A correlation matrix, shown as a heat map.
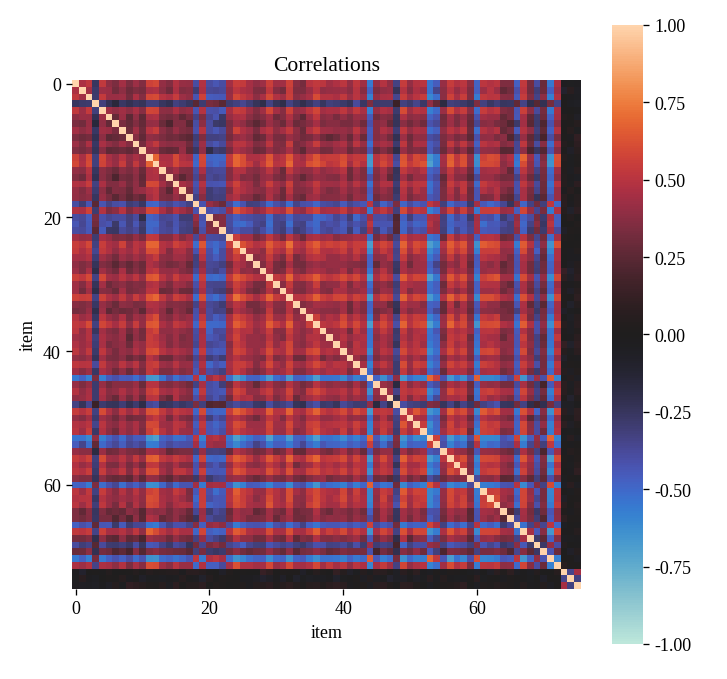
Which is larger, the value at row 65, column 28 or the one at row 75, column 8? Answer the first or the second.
the first
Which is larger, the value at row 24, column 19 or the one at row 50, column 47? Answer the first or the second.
the first
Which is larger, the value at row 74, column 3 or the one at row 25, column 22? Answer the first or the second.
the first
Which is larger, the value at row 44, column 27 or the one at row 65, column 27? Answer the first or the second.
the second
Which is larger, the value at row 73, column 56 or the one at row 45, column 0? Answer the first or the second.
the second
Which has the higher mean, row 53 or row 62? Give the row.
62
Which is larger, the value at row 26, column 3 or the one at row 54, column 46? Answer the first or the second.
the first
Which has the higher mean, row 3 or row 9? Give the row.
9
